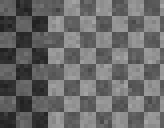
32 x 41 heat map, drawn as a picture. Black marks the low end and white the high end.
Seam: vertical, 30% of the way across, the right part higher. Mirror symmetry: none. Grain: checkered.
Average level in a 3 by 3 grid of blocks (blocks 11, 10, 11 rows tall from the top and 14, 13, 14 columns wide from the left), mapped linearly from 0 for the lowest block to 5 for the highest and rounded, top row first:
0 5 5 / 0 5 5 / 0 5 5
